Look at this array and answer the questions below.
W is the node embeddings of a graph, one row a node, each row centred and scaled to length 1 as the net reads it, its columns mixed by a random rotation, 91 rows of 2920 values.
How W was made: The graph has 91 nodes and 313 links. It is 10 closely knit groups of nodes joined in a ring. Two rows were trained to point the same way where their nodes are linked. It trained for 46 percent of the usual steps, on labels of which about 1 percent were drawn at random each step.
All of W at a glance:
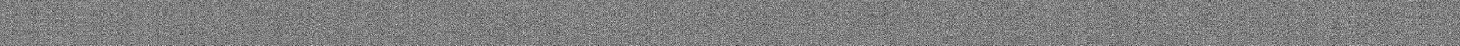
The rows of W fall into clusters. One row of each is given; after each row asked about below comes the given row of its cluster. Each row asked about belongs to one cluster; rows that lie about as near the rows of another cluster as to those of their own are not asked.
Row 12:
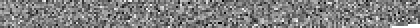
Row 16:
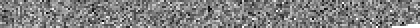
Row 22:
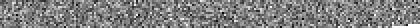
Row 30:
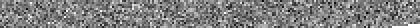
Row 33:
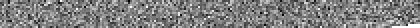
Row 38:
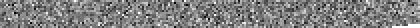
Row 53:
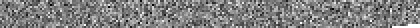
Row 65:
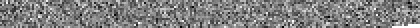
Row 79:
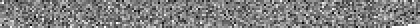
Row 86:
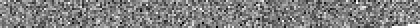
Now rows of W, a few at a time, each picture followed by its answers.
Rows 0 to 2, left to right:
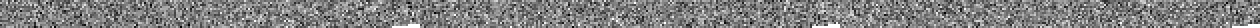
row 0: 65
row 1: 38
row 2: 30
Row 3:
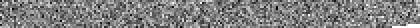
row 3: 65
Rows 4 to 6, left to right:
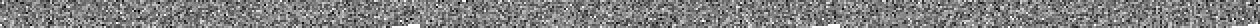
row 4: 79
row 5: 12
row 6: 12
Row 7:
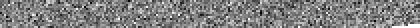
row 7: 33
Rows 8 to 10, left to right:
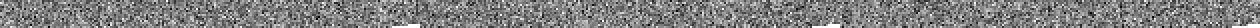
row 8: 79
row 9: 53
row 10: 16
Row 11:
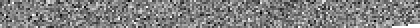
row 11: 33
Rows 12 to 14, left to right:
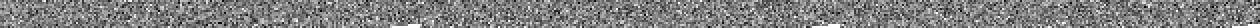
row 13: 79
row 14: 30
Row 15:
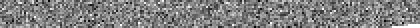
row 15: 16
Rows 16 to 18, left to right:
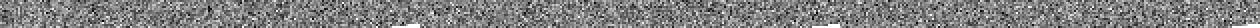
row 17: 30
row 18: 16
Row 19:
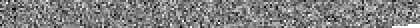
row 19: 65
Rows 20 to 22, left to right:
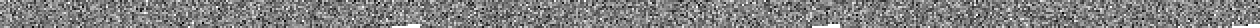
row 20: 86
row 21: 53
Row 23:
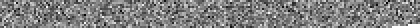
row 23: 30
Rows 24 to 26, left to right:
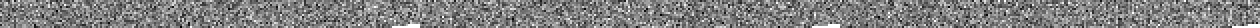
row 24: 65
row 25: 86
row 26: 53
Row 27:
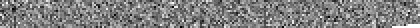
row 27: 65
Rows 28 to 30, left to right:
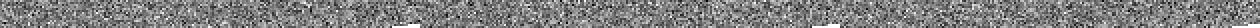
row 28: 30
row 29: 53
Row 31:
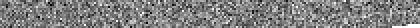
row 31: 53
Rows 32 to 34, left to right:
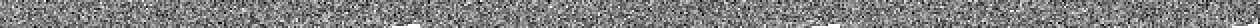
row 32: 12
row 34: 12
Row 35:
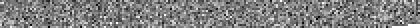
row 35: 79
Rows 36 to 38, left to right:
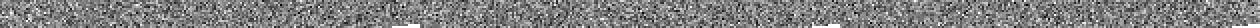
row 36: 30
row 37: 22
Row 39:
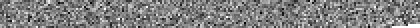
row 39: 33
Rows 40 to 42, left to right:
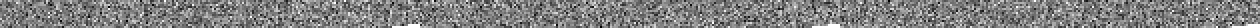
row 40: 53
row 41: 65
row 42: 16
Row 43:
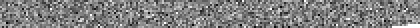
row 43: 16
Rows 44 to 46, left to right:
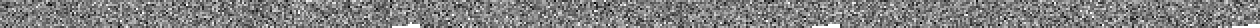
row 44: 53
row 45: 38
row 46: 22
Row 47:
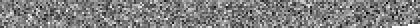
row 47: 30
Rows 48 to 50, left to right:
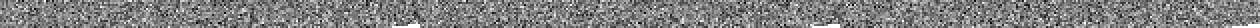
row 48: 12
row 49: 12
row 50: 38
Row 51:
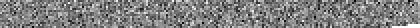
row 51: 86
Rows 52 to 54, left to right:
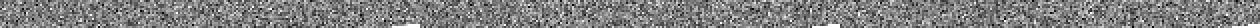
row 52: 16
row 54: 22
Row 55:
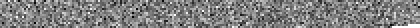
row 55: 86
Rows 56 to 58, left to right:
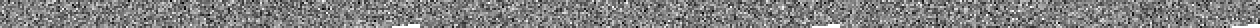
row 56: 33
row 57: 86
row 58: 12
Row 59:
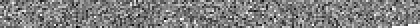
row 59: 22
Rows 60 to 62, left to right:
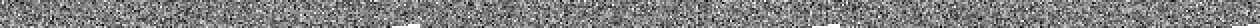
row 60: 79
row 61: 53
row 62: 65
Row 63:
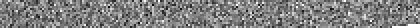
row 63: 53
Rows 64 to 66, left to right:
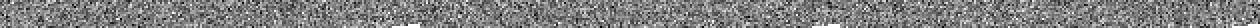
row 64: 33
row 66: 12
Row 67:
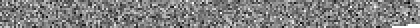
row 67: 65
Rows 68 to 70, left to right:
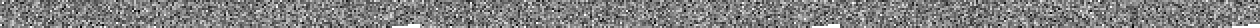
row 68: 79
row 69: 79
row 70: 22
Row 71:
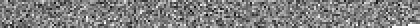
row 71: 38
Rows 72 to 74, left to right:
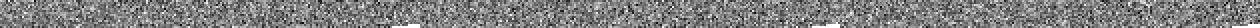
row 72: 86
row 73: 16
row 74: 30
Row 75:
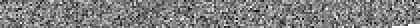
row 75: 22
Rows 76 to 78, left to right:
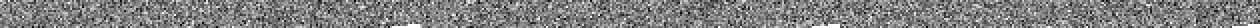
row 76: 86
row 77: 33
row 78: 30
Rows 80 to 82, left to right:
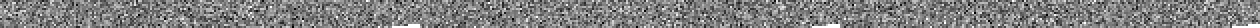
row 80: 22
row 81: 86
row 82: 38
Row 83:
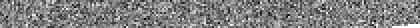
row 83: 33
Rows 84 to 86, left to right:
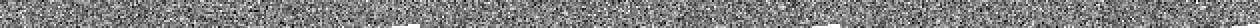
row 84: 22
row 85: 86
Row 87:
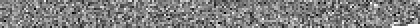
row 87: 12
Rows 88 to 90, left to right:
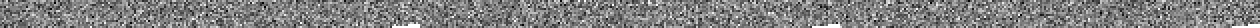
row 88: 38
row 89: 53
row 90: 33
